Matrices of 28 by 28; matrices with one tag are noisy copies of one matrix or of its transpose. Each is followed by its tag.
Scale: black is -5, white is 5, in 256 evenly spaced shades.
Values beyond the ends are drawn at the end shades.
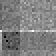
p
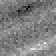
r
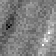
r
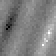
r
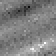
r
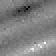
r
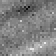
r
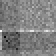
p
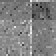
p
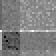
p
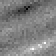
r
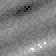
r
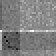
p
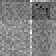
p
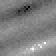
r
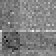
p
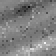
r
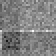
p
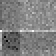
p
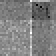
p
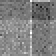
p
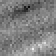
r
